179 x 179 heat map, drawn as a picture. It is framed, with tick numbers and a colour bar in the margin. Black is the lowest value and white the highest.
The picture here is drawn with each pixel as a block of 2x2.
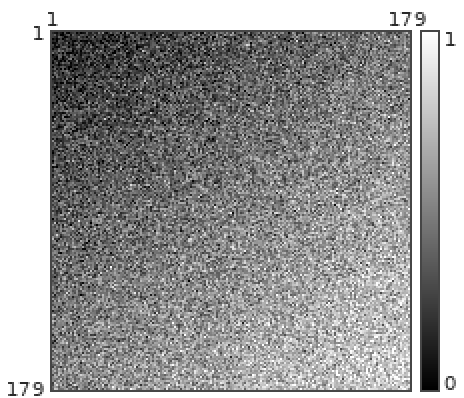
Overall the values sit about 50% of the way up the scale. Neither half mirrors the other. The top left is the ninth with the lowest average. The histogram is bell-shaped. The grain is fine, like static. There are no regular stripes. There is an overall slope up to the bottom right. The bottom right is the ninth with the highest average.
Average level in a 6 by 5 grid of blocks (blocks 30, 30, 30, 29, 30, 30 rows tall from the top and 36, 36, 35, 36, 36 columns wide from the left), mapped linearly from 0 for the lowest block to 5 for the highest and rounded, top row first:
0 1 1 2 2 | 1 1 2 2 3 | 1 2 2 3 3 | 2 2 3 3 4 | 2 3 3 4 5 | 3 3 4 4 5
